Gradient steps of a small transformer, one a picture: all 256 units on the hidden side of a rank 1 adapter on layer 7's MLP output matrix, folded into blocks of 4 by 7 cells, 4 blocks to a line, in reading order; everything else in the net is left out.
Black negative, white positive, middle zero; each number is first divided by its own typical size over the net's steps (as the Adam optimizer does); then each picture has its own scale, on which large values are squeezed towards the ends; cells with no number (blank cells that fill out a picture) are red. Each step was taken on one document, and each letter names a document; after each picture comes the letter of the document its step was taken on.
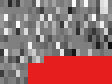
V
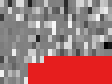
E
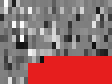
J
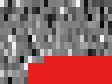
E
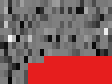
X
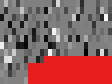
J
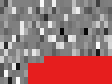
X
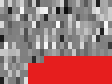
E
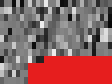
E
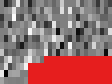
J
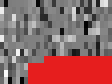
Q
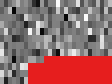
V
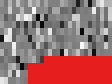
E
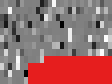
X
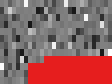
X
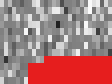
V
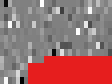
Q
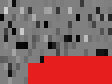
J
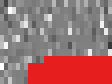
Q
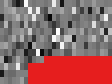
J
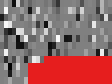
J
